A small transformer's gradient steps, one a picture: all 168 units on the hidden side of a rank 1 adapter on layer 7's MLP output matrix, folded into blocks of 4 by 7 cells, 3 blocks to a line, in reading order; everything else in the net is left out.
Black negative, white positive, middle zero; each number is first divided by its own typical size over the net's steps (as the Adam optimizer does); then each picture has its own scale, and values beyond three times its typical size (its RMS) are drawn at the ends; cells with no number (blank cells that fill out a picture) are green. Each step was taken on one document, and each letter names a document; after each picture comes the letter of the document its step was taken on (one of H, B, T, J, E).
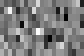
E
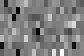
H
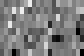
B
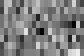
E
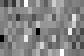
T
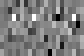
T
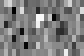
B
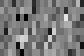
E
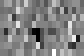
H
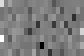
T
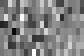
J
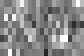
E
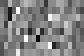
H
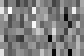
E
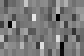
T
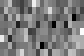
E
